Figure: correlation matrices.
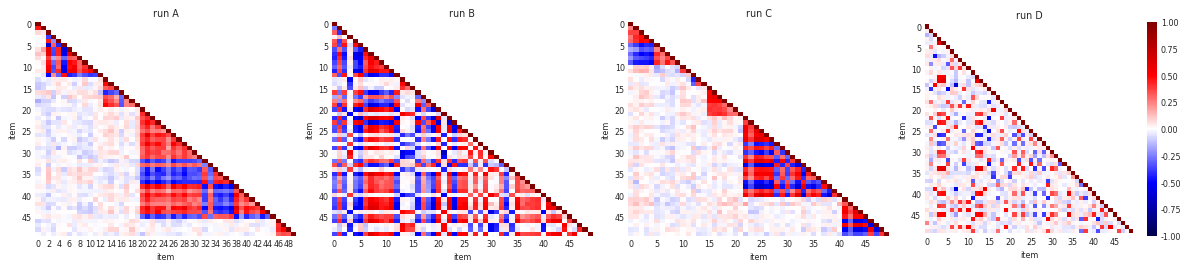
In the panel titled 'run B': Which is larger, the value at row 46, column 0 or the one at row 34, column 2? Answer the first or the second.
the second
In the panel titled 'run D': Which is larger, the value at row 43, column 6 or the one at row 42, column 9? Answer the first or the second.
the second
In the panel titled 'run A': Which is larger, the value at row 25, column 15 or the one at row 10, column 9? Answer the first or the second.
the second
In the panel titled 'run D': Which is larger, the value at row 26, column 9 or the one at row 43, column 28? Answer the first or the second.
the first
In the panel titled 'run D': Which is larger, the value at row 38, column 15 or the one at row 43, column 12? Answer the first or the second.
the second
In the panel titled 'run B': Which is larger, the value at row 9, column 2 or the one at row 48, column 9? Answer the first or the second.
the second
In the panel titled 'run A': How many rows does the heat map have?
50
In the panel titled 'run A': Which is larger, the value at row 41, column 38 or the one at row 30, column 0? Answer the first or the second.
the first
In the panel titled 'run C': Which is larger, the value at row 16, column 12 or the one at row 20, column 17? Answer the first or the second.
the second
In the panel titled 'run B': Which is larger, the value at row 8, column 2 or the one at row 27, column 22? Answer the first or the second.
the second
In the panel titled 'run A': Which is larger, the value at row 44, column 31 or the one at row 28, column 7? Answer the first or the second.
the first
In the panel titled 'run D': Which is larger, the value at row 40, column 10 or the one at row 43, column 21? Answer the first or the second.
the second
